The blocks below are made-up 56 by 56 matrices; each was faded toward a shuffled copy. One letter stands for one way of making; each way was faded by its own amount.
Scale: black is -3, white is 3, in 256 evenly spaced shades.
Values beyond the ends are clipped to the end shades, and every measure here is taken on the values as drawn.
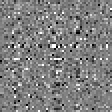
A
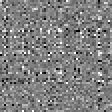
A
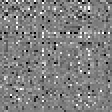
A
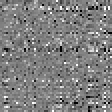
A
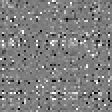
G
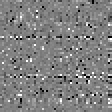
G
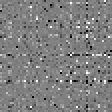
G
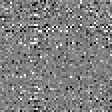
A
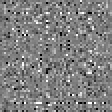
A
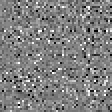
A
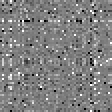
G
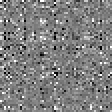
A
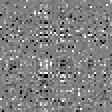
G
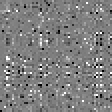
G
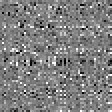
A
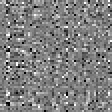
A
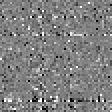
A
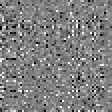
A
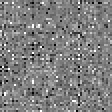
A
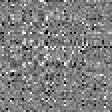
A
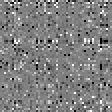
G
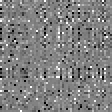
G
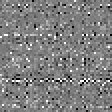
A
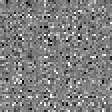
A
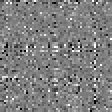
A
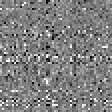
A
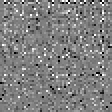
G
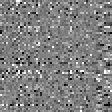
A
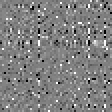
G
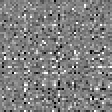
A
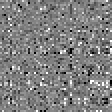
A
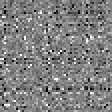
A
